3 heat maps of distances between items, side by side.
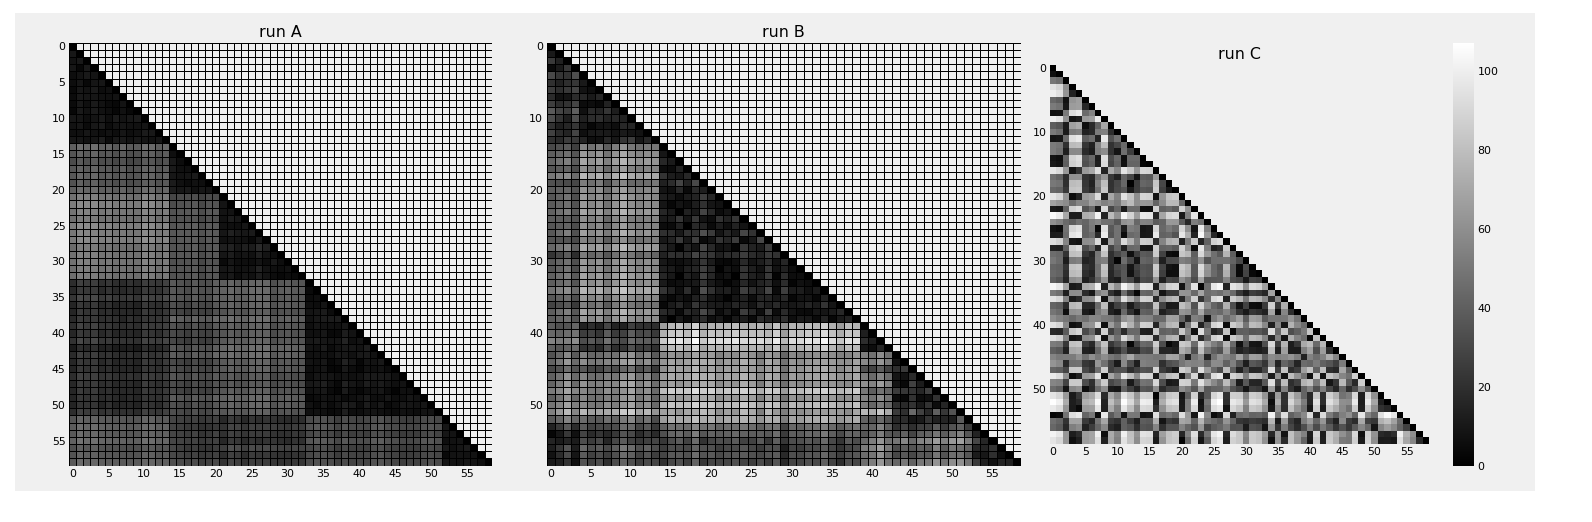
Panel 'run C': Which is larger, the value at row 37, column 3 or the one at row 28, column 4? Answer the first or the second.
the second
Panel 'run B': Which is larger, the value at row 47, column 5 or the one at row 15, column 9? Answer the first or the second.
the second
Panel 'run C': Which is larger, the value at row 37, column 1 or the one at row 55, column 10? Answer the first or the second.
the first
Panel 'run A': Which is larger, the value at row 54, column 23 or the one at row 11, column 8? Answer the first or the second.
the first
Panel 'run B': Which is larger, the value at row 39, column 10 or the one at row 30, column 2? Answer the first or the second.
the second
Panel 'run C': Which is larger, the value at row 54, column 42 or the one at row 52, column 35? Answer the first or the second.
the first
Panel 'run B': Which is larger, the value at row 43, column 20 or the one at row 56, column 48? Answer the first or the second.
the first
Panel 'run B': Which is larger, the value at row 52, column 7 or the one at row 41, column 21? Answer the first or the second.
the second
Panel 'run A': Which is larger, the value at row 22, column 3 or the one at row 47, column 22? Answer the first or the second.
the first
